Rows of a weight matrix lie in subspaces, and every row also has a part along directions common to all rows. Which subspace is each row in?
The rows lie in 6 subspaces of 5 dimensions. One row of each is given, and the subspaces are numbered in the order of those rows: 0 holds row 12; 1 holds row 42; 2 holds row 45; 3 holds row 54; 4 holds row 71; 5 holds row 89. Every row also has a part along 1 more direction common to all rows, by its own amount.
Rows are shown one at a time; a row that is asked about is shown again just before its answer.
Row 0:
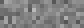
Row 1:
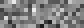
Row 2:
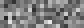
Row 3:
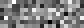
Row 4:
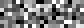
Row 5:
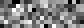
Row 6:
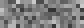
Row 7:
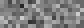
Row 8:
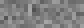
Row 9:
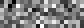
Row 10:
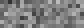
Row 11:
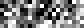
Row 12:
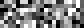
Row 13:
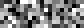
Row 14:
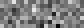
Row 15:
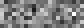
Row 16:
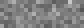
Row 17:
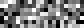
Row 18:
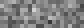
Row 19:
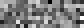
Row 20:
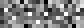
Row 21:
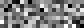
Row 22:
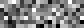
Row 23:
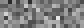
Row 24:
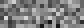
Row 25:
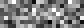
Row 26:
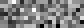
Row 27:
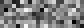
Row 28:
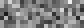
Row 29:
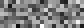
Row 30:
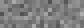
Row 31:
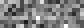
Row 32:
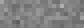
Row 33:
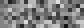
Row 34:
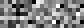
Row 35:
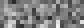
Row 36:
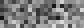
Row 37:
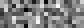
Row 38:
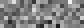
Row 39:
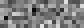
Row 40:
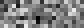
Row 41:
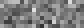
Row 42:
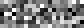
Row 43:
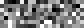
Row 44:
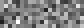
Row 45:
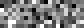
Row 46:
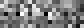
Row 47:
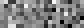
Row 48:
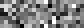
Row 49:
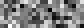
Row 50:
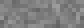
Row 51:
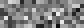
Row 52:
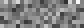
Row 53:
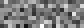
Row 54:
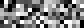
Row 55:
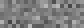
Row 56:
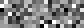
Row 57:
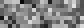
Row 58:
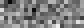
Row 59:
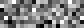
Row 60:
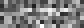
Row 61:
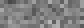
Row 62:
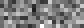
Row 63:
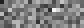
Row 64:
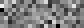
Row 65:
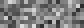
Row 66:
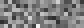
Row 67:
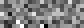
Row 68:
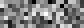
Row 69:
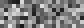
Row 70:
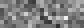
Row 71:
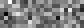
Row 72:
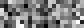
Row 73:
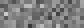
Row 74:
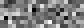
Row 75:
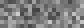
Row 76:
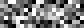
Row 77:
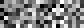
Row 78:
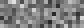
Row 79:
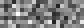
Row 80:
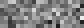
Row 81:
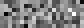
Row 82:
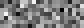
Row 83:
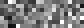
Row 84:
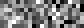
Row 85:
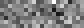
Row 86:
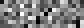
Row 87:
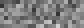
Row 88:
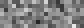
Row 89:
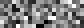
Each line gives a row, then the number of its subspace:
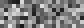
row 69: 0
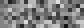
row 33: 0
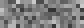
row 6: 3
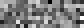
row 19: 5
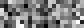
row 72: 2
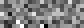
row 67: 2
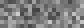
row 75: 1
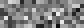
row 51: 4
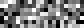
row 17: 5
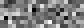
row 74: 5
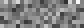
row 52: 3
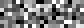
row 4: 2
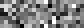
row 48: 2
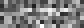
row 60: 3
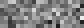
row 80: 3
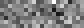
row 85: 2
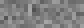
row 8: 5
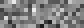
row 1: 5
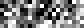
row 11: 1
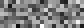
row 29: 3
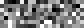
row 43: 1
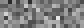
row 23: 4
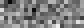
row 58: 5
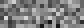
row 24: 3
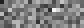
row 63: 1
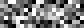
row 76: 2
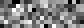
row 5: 3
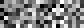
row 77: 1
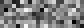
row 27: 0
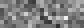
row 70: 0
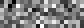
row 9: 3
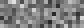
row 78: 4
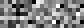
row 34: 4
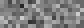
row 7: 4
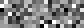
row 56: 2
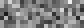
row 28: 4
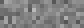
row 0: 5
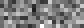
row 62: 3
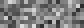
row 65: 0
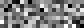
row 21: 0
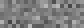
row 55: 0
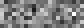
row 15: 1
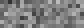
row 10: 0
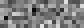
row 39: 5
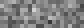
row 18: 1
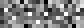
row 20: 0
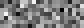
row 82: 4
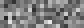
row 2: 5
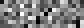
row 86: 1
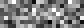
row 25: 2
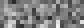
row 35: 2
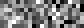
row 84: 2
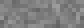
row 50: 4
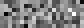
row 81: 1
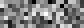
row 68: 2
